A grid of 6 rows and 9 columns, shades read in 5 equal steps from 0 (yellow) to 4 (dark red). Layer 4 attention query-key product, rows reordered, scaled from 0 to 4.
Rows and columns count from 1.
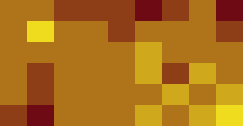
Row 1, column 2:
2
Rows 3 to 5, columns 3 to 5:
2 2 2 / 2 2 2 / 2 2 2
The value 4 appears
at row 1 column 6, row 1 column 9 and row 6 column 2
